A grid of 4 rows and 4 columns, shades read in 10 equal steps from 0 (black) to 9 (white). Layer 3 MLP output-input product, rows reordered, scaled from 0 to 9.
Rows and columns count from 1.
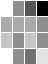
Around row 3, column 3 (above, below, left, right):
6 4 5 5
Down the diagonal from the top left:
9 6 7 8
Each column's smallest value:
6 5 3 0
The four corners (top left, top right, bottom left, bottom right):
9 0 9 8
